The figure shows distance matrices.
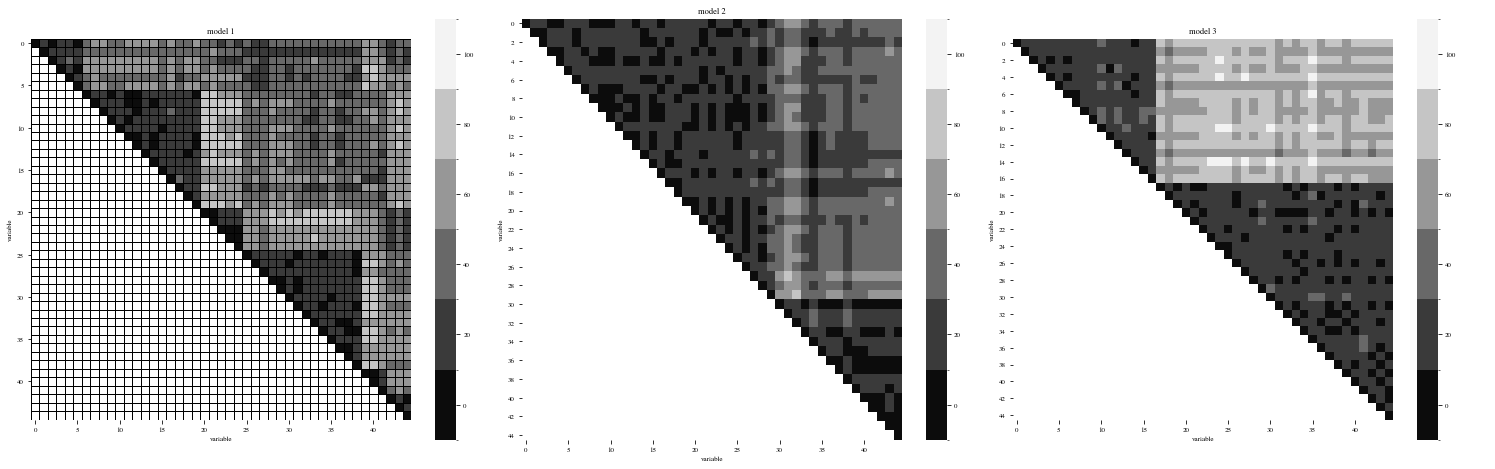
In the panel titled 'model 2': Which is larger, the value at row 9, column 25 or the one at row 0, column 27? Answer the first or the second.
the second
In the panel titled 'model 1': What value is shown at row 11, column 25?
40
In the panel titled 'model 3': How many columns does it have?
45
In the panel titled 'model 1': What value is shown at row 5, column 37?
40
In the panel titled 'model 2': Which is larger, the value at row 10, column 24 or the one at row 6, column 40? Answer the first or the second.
the second
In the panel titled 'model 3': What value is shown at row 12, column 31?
60
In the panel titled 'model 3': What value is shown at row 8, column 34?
60
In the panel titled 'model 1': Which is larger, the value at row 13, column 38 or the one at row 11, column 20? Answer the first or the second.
the second
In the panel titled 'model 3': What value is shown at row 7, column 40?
60
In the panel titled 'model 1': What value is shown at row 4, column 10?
40
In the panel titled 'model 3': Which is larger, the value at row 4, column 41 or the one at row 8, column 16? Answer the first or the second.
the first
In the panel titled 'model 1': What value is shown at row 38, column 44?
40
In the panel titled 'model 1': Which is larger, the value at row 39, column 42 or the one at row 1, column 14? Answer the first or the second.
the first
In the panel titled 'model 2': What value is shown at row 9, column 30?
40
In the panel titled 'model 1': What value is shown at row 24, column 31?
60
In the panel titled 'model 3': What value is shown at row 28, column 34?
20
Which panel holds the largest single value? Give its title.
model 3
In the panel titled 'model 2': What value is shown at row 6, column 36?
20
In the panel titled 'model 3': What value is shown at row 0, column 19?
80
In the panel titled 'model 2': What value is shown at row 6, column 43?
40
